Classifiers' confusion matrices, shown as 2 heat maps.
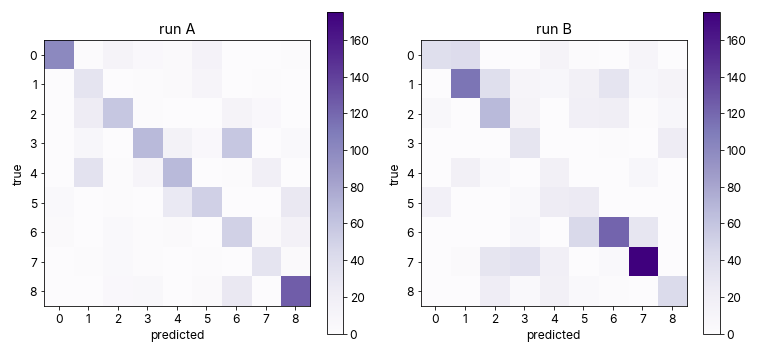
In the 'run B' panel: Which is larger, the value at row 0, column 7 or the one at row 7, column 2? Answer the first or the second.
the second
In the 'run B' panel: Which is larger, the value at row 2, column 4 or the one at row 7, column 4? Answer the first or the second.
the second
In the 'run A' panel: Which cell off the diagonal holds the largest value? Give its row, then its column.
3, 6
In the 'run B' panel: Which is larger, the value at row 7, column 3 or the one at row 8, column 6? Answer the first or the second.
the first
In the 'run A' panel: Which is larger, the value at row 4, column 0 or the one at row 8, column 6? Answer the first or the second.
the second
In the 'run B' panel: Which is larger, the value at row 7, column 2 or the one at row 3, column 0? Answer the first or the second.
the first
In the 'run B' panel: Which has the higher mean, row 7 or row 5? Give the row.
7
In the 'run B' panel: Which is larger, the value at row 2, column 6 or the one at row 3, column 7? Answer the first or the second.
the first
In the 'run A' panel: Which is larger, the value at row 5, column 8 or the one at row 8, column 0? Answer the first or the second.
the first
